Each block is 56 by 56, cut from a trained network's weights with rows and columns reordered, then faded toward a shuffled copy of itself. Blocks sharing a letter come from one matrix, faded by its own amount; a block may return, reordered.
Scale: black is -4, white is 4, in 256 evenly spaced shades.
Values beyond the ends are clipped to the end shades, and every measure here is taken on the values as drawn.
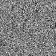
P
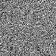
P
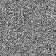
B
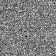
B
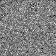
B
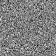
P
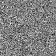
B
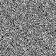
B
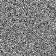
B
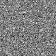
B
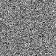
P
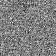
B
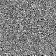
P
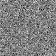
P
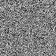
P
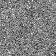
B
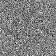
P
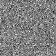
B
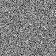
P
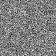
P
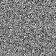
P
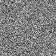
P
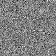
P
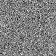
B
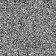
B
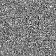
B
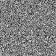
B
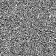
B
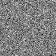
P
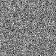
B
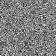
P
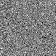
P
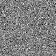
P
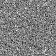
B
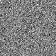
P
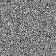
P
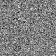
B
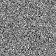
B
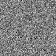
P
